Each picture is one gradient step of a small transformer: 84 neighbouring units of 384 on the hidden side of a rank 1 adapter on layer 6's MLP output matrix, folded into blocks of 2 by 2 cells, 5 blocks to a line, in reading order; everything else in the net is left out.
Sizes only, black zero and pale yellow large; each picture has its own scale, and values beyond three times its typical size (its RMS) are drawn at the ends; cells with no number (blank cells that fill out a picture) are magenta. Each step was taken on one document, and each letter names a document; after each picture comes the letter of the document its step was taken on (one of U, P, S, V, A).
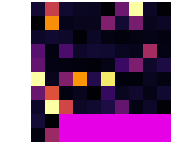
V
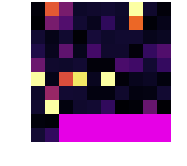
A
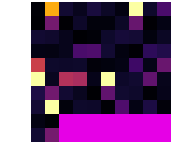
V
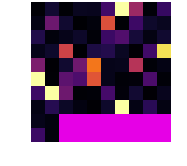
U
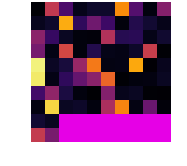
U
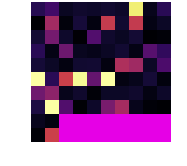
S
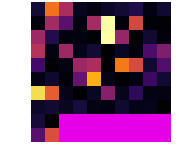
U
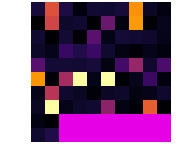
A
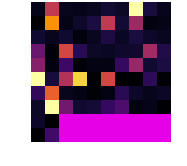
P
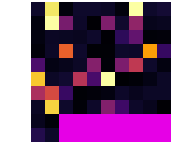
U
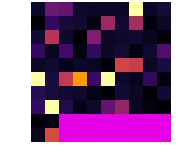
S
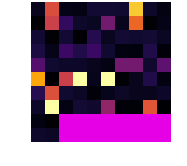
A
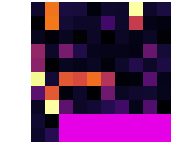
V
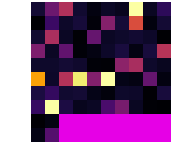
S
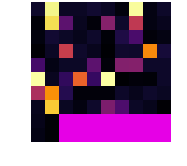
U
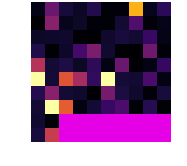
V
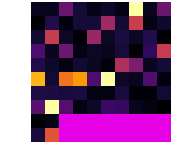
S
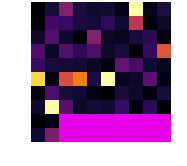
A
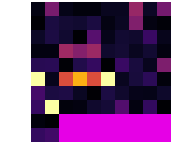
V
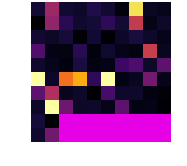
P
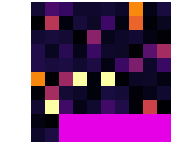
A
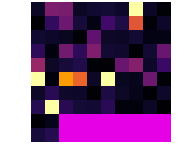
S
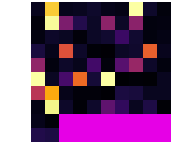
U
